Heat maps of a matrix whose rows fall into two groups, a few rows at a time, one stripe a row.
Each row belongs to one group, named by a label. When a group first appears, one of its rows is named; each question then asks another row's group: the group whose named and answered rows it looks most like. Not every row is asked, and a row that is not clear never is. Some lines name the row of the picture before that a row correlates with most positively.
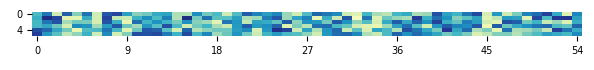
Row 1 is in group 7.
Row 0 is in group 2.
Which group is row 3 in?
2
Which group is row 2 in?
7
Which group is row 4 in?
7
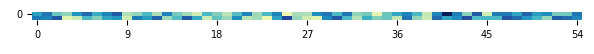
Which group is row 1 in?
7
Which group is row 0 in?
2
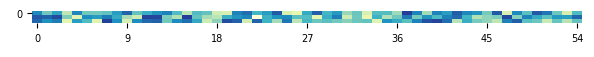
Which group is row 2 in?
7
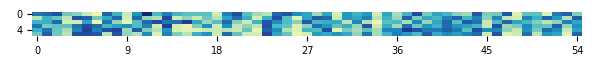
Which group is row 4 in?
2
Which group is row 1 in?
2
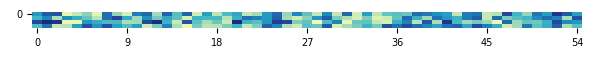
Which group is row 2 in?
7
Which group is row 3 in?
2
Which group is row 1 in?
2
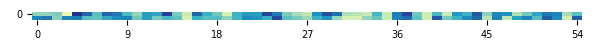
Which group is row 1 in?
2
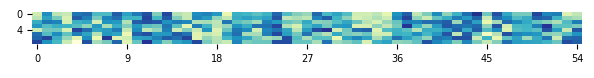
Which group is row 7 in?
7
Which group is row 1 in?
2
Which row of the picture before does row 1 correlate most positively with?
0
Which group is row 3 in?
2
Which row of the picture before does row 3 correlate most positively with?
1
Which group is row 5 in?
7
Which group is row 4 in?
2
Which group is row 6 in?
7
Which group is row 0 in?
2
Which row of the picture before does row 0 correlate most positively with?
0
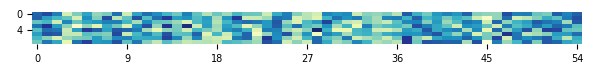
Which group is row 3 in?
7
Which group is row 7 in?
2
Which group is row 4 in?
2
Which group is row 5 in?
7
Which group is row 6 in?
2
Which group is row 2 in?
2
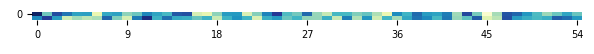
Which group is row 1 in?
7
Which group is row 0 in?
7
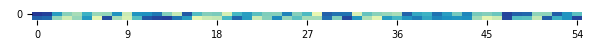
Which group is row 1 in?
7
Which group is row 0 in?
7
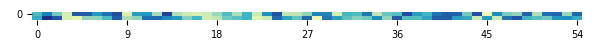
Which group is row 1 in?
7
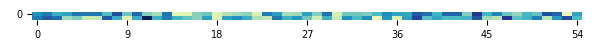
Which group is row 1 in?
7
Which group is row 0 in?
2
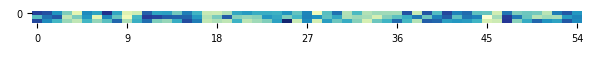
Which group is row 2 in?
7
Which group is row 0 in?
7
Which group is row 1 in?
7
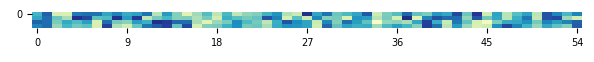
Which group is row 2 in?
7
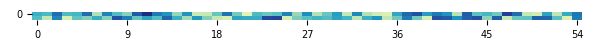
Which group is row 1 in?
2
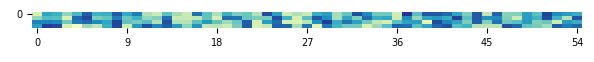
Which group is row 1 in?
2
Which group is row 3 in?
7
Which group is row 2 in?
2
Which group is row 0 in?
2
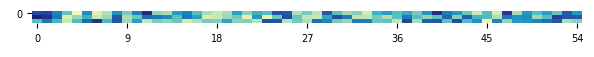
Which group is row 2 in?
2
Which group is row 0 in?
7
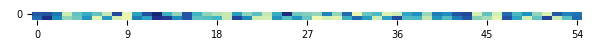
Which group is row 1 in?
7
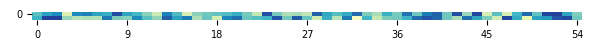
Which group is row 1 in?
7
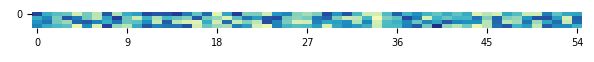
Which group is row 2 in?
2
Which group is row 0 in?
7
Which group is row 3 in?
7
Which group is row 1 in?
2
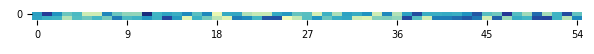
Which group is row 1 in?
2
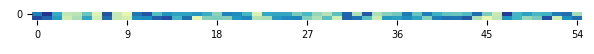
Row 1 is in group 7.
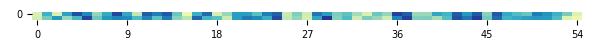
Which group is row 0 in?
2
